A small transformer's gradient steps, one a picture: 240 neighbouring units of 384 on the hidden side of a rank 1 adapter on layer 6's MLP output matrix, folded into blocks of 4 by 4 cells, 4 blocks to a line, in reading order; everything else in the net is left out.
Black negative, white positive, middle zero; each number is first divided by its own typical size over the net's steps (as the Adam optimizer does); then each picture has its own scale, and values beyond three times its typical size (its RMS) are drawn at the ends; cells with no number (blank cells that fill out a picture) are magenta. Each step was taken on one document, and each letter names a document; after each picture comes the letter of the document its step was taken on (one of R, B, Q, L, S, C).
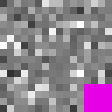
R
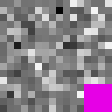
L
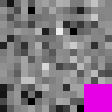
R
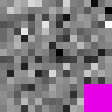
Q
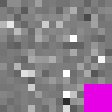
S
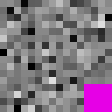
L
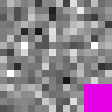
R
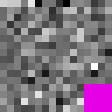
Q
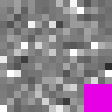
R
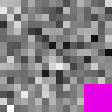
Q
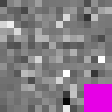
S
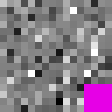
Q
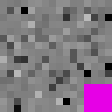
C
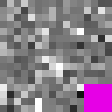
Q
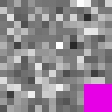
L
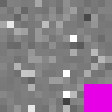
S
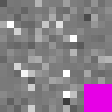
S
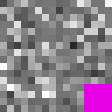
L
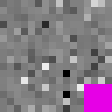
S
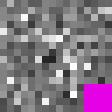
Q
